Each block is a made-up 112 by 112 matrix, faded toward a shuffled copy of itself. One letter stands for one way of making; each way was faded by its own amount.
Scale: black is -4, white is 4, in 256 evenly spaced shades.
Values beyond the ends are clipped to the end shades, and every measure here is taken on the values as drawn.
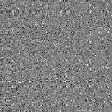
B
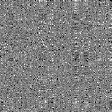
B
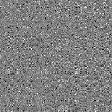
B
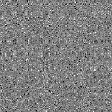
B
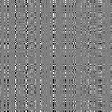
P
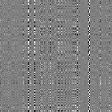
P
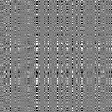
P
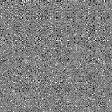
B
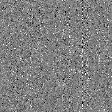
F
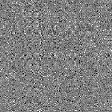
B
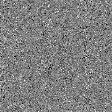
F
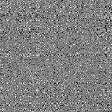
B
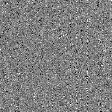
F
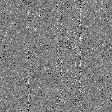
F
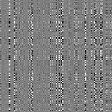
P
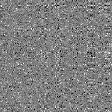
B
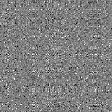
B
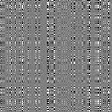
P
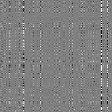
P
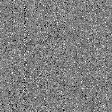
F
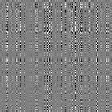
P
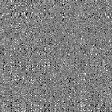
B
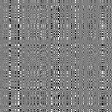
P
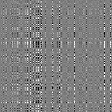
P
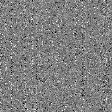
F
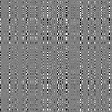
P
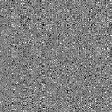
B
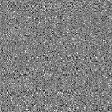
B
